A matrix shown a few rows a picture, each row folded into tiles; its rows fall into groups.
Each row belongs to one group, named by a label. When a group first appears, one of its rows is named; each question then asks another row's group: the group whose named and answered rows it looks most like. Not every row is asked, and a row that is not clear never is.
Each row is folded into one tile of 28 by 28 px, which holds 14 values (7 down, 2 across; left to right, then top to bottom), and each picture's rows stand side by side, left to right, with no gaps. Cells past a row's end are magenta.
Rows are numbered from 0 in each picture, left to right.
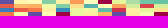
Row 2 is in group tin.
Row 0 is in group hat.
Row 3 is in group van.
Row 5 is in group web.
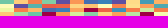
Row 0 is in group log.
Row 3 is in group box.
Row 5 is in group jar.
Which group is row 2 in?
hat
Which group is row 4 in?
hat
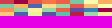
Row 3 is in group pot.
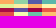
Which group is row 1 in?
box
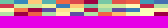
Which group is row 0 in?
web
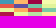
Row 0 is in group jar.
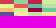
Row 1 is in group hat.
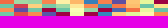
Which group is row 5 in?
van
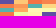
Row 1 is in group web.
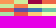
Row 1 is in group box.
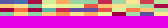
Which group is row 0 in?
box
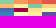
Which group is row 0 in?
pot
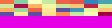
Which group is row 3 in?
web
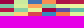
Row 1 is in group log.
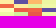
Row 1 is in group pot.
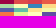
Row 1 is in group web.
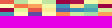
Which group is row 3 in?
van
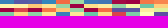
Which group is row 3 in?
box
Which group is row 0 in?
box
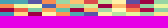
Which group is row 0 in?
box
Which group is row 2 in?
log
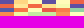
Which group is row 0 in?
hat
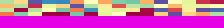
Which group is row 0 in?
log
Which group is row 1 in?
web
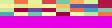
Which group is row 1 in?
pot
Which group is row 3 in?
van
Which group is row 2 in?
jar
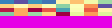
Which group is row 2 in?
tin
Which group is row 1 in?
box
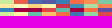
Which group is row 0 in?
pot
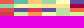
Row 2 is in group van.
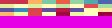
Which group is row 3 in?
web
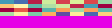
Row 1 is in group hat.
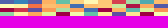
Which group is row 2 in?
jar
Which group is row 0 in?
box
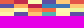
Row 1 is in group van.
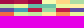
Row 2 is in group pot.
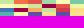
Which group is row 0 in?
pot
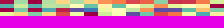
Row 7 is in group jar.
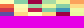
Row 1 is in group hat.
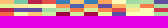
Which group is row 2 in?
jar
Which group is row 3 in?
jar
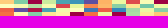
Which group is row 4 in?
tin
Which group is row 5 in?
van
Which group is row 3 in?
hat
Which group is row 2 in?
web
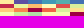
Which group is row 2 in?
web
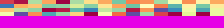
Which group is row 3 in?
tin
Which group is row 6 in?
tin
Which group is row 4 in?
log
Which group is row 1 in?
log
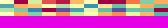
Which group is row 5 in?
log
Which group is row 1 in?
pot
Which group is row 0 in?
van
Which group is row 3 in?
van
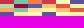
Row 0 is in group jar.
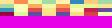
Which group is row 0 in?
tin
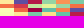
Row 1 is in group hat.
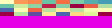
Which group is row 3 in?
web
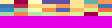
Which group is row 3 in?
jar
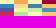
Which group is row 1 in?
van
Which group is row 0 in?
tin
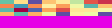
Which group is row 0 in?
log
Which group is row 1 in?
hat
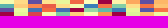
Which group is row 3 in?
van
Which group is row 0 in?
tin
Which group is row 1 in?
hat
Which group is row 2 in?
pot
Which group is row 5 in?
hat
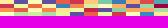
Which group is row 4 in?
jar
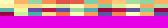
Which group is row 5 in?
log
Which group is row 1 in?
pot
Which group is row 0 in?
tin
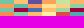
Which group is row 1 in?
hat
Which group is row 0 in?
log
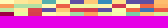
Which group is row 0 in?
jar
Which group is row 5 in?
hat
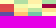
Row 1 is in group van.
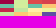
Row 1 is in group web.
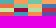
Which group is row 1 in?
log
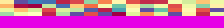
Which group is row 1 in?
web
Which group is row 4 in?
tin
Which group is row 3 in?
log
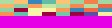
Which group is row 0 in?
log
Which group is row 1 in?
web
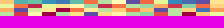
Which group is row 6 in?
web
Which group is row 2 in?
box
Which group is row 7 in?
hat
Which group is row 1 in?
web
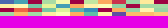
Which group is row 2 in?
van
